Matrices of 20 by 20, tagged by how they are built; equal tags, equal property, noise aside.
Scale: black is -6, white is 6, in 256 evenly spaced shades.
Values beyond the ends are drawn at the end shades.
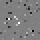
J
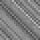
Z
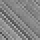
Z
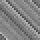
Z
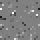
J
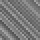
Z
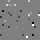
J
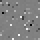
J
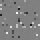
J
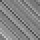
Z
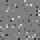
J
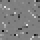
J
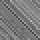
Z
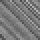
Z
